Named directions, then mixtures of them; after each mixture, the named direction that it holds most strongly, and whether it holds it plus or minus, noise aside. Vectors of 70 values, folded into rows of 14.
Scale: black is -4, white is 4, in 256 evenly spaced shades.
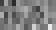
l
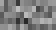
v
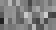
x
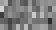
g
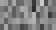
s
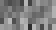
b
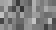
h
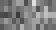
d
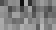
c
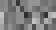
x, minus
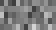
l, plus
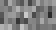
v, plus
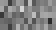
g, plus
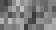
h, minus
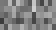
s, minus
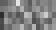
x, plus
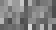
b, minus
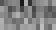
c, plus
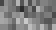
v, minus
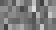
s, minus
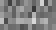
s, plus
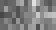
d, plus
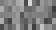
b, minus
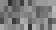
b, plus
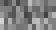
x, minus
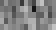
s, plus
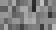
s, plus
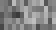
d, plus
